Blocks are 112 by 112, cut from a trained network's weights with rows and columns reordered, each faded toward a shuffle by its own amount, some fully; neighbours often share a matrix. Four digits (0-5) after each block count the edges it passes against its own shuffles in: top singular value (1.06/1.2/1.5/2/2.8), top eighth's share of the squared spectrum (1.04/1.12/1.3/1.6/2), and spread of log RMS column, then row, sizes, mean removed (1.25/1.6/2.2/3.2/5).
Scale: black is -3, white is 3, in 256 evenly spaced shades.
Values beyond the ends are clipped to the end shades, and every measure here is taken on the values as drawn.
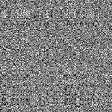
4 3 2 2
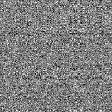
4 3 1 2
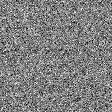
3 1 0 0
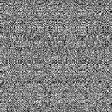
5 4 2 3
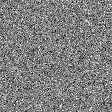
0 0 0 0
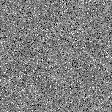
2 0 0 0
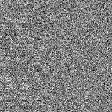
4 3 1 1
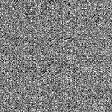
4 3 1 2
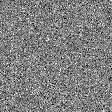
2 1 0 0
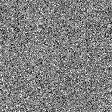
3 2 1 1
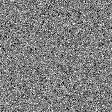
2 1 0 0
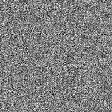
4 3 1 1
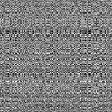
5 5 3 4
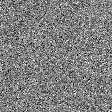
1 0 0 0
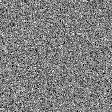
0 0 0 0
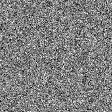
3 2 0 1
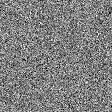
2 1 0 0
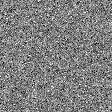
0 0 0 0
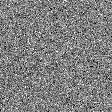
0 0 0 0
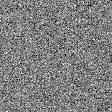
2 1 0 0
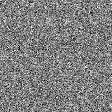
3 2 0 1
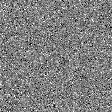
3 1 0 0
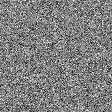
2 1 0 0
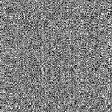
4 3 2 2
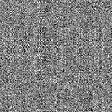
4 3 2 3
